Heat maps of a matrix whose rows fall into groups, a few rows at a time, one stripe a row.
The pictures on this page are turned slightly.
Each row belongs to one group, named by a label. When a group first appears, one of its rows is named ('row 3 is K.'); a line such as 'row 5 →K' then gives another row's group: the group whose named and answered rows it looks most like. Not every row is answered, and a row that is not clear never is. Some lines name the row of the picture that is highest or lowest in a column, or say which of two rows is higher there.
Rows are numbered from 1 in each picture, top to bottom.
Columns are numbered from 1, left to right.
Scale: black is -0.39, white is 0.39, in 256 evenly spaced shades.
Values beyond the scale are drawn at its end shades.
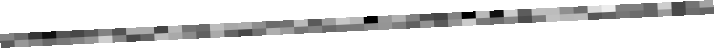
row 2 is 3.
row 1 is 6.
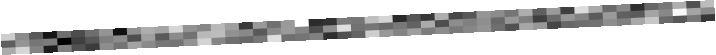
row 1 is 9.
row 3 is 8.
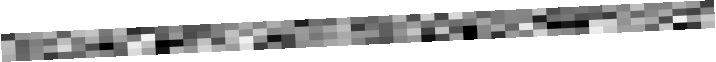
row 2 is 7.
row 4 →6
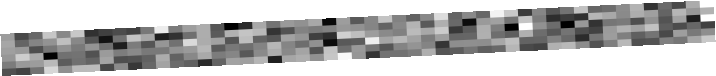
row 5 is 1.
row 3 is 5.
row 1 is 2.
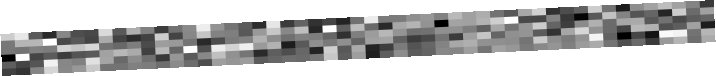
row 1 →8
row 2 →1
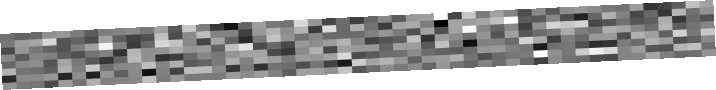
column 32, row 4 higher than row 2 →Yes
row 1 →2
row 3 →3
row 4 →6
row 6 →7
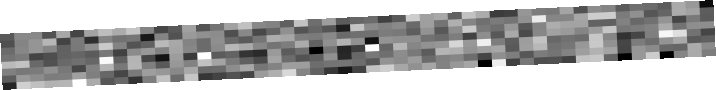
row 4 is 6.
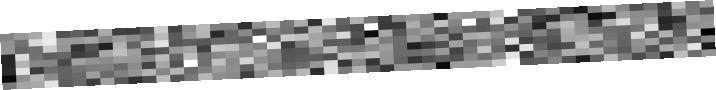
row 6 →5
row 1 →1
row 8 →1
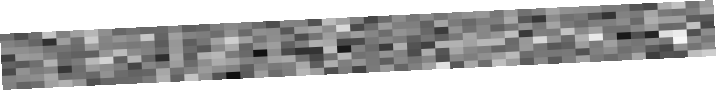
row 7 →1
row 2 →7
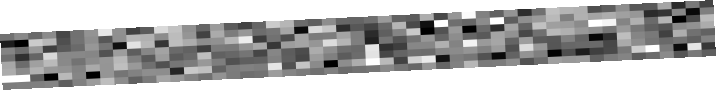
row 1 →3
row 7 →8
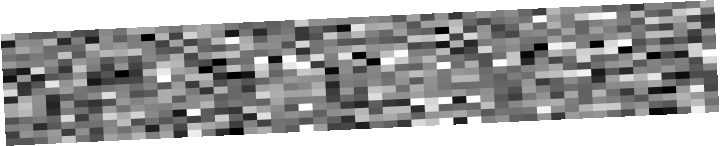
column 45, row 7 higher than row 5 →No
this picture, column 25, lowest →2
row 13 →2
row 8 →2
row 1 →9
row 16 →2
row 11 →8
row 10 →3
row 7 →6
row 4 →2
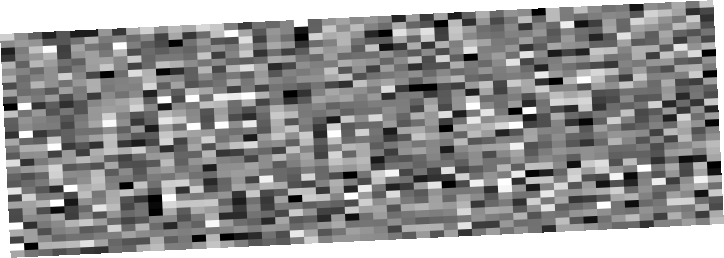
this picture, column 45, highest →5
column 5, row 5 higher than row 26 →Yes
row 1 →9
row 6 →3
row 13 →3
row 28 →5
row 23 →9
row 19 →5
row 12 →6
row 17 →1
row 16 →3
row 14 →3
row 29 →8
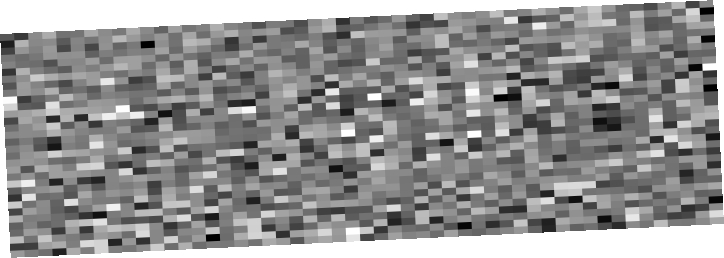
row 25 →9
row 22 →8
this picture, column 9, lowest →20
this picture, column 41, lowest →28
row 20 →5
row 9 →1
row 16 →7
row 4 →2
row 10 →5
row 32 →7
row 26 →3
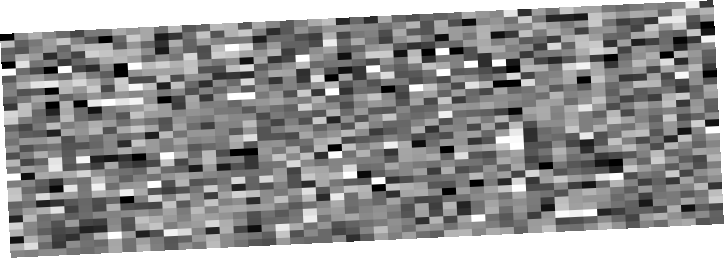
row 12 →8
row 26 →1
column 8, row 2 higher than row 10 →No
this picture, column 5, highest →6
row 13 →9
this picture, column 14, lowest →21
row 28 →9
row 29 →9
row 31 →8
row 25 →6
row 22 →7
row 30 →3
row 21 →5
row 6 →9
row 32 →8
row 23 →7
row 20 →1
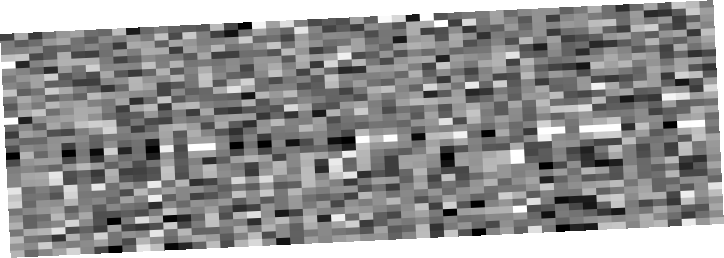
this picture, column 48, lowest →18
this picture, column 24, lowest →18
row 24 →9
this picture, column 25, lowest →18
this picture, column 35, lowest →18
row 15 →3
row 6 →7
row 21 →1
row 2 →2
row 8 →8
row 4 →8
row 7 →1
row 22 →1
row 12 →6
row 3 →6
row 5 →5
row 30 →7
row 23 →7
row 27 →2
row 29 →1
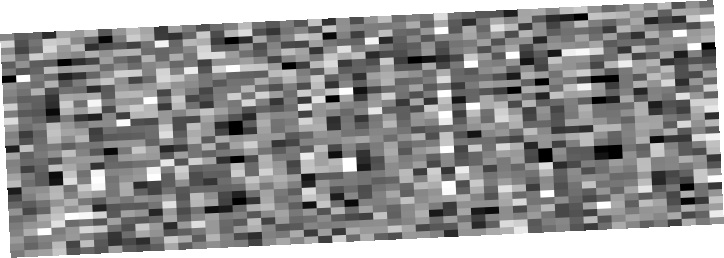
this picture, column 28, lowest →4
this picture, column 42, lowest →2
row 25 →2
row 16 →2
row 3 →2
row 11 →7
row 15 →2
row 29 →6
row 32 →1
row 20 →2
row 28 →1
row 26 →2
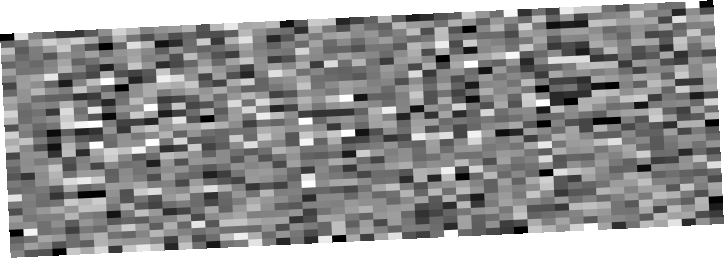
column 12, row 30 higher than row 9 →No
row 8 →3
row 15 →9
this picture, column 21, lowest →1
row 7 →1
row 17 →7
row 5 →2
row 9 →6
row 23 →2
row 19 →3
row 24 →9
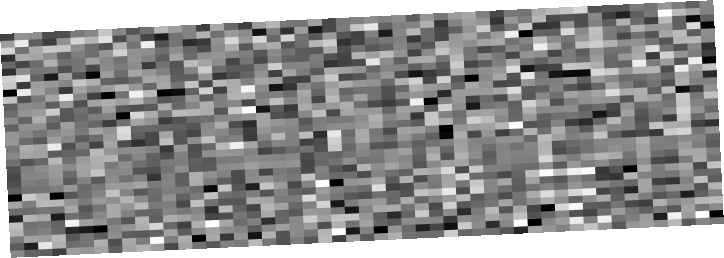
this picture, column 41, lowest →10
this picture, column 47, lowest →31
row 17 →1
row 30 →1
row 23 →2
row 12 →1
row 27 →3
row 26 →2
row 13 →6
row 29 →9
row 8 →5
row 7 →8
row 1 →3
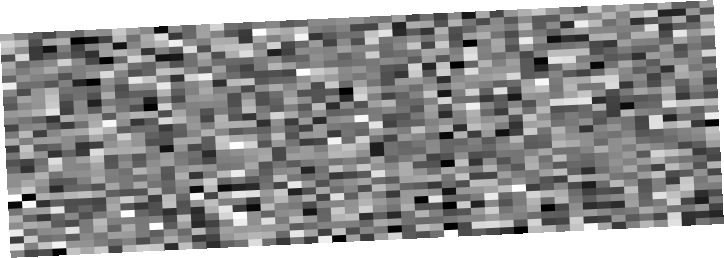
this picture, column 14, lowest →24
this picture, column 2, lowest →24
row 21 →6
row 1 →6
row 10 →1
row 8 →9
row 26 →1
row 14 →3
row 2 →8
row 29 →7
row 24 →5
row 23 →8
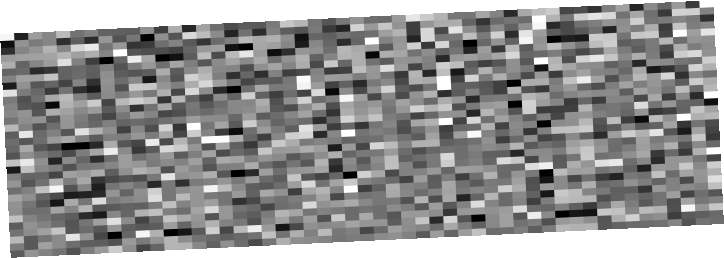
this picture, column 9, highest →4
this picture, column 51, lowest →15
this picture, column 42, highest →11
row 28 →3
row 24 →9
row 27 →9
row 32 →3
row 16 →2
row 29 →1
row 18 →3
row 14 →5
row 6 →6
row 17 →9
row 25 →7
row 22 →2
